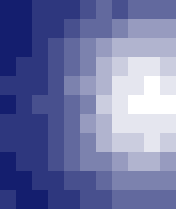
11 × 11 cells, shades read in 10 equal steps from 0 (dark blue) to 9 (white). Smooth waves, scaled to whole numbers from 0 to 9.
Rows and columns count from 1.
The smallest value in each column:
0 0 0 1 1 2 2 2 3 3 3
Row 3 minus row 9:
0 -1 0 0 0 0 1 1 0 0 1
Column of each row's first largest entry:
7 9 8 9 10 9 8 10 9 8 8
